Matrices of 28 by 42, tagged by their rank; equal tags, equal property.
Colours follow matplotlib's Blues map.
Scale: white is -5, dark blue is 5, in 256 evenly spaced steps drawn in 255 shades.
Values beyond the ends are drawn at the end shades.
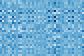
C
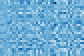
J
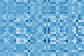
C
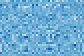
J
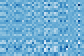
C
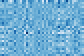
C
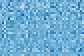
J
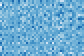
J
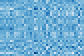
C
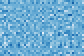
J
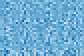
J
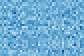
J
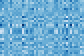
C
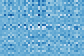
C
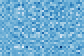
J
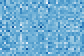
J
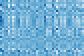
C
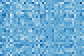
J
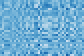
C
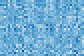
J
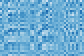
C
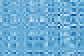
C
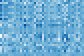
C
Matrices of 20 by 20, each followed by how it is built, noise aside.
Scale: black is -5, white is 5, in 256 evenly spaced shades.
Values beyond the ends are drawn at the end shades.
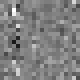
uneven columns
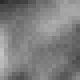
smooth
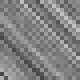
Toeplitz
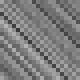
Toeplitz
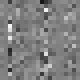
uneven columns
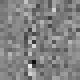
uneven columns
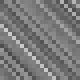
Toeplitz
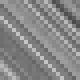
Toeplitz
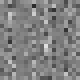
uneven columns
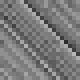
Toeplitz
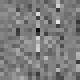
uneven columns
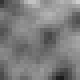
smooth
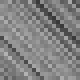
Toeplitz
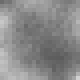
smooth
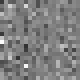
uneven columns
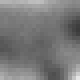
smooth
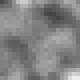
smooth
